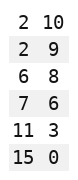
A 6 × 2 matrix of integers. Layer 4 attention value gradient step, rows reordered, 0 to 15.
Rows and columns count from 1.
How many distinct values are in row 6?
2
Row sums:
12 11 14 13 14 15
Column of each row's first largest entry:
2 2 2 1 1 1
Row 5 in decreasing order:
11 3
